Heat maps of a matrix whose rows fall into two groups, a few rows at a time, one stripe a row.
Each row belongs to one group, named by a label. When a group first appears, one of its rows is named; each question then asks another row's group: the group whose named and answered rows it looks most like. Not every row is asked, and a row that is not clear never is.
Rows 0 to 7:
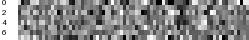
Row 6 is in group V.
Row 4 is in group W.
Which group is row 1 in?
W
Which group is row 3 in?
W
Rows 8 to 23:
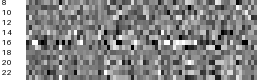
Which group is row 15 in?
V
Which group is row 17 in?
W
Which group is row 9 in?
W
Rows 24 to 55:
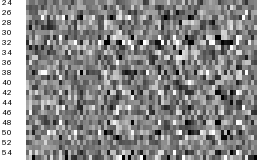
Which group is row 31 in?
W
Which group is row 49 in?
V
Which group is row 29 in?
W
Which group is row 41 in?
V
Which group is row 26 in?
V
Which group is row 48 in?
W
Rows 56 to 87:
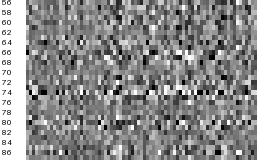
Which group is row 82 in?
V
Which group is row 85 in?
W
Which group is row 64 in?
V
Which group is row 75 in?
V
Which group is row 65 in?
W
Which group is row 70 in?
W
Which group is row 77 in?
V
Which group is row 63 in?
V
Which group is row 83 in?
V
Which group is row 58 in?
V
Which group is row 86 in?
W
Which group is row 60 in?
W
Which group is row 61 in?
V
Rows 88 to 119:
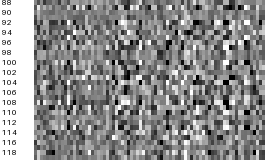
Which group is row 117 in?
W
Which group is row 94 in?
V
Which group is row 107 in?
W
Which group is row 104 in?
W
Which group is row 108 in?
W
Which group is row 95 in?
W
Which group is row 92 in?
W
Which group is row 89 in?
W
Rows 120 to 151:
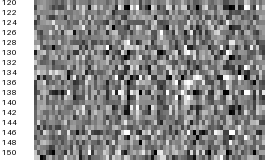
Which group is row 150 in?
V
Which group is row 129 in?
V
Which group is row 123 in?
V
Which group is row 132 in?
V
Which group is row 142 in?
W
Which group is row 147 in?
W
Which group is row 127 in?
V
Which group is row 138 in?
W
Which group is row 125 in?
W
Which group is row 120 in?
W
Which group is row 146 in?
W
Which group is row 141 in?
W
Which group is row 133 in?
W
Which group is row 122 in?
W
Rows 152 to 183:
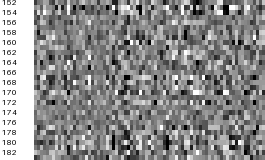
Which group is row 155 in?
W
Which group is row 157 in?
V
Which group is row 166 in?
W
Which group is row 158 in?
V
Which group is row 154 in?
W
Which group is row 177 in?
V
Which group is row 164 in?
W
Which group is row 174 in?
W
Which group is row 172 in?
V
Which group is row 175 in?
W
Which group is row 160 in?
W
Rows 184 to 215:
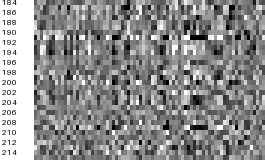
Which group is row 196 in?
W
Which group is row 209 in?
W
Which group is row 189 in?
V
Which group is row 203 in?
W
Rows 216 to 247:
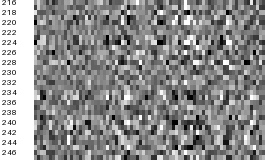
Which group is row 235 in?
V
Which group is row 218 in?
V
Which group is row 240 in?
V
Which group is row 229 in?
W
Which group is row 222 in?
V
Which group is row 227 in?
V
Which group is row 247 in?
V
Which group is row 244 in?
W
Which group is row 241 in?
V
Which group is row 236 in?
W
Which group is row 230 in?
W
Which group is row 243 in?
W
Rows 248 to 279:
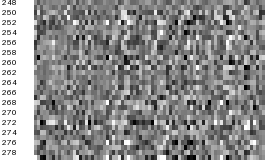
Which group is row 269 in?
V
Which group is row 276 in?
V
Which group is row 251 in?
W
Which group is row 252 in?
V
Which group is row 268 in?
V
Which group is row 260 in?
W
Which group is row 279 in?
V
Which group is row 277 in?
V
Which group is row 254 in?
V
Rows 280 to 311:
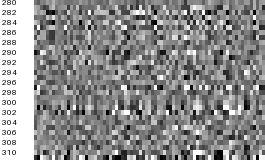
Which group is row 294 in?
W
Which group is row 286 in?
V
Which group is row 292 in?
V
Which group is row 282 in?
V
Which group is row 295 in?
V
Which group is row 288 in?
V
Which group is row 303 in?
W
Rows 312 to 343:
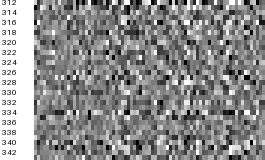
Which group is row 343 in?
W
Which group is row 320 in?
V
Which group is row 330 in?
W
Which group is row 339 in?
V
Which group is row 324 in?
V
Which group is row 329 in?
W
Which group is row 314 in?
W
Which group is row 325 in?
V
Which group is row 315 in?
W
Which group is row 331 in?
W
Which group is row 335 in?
V
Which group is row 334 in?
W
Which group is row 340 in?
V
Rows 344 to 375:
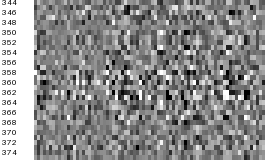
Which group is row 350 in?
V
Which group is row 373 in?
V
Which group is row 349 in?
W
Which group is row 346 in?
W
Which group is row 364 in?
V
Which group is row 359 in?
W
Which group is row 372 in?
V
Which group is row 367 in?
W
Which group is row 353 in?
V
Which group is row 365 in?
V
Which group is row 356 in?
W
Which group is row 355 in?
V
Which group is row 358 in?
V
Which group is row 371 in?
W
